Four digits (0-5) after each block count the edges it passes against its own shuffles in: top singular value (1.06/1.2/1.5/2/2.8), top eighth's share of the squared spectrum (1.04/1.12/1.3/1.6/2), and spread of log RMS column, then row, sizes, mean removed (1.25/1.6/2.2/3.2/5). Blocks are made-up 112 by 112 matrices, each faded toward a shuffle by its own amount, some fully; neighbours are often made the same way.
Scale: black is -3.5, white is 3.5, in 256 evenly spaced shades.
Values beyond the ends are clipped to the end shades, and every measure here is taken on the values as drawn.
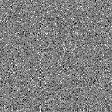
4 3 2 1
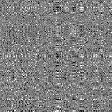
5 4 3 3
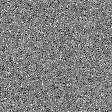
1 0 0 0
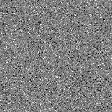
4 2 1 1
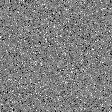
1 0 0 0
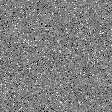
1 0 0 0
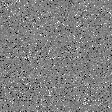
1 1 0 1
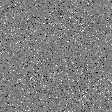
1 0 0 0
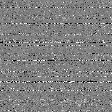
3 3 0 4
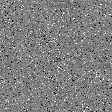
0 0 0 0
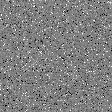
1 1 0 0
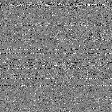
2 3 0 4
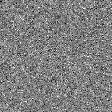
3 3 1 1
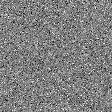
0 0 0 0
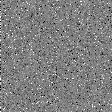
2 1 1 0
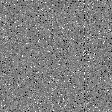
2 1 1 0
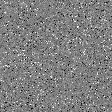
0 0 0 0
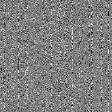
2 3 4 0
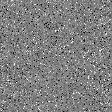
1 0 1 0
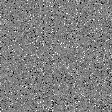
1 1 2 0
